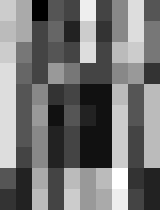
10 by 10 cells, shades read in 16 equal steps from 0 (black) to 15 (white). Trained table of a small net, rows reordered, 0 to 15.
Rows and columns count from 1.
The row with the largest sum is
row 3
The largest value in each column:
13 10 11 9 12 14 11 15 13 11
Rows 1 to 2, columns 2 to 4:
10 0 5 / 10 4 6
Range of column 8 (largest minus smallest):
7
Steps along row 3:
down down up down up down up up down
